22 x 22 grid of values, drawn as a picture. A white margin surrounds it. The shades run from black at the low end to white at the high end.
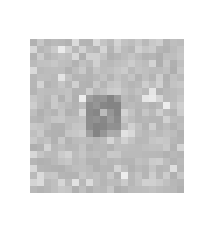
Roughest part: centre. Slope: none. Odd rows or columns: none. Ninth with the lowest average: centre. Odd patch: lower, in the centre.
